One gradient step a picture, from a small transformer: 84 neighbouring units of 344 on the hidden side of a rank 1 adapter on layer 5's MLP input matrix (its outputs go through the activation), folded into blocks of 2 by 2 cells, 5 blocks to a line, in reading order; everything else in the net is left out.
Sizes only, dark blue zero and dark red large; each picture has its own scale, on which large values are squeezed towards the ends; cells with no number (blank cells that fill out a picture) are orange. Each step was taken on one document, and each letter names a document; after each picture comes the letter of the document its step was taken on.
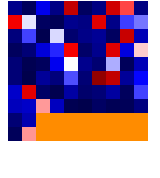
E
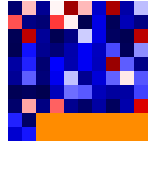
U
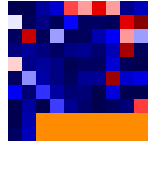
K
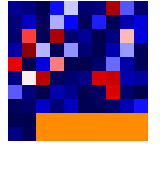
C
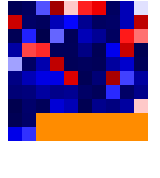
K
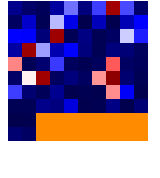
C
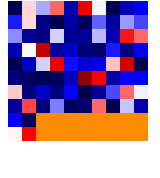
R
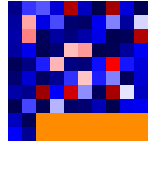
U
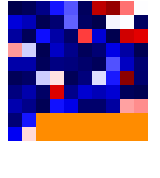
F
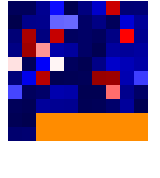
C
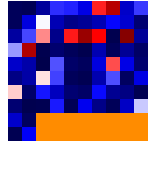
F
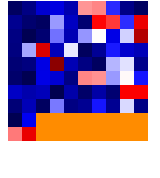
R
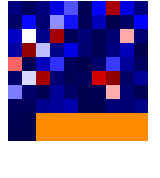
C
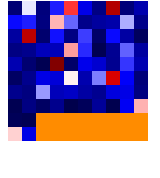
U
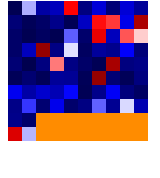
R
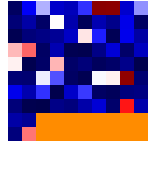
F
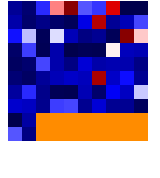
R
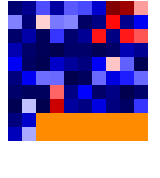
F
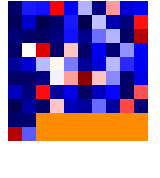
U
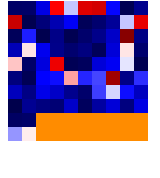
K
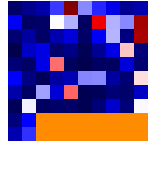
R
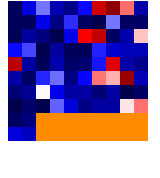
F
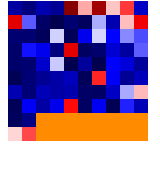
R
